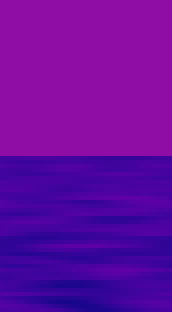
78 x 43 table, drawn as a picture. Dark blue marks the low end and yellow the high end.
It is made of 2 by 1 panels. Panel 1,1: low, flat. Panel 2,1: very low, streaked across, faint in contrast.
